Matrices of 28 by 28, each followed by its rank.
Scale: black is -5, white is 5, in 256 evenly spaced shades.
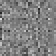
five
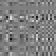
two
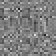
five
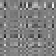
two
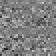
five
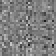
five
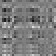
two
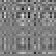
two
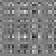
two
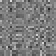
five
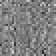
five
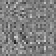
five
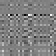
two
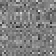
five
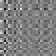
two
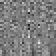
five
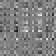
two
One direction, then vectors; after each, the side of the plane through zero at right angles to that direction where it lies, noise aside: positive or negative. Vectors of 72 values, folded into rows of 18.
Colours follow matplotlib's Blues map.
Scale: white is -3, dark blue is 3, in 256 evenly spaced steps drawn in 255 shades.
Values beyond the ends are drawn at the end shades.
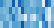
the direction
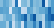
negative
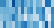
positive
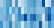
negative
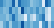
positive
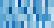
positive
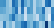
positive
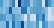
positive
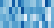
positive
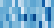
negative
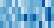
negative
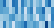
positive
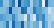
positive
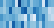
positive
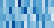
positive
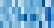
negative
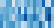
negative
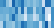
positive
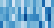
negative
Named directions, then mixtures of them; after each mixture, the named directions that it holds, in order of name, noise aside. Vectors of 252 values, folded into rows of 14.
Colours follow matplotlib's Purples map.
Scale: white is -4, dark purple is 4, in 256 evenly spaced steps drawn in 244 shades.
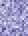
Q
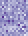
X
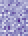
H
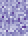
H, X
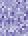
H, X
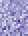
H, Q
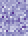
H, X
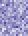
Q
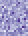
H, X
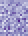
H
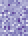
H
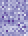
X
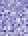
H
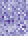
X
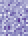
H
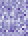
H, X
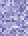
Q, X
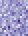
H, Q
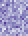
Q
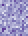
Q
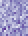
H, Q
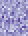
H, X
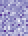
H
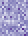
X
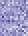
Q, X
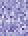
H, X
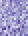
H, Q
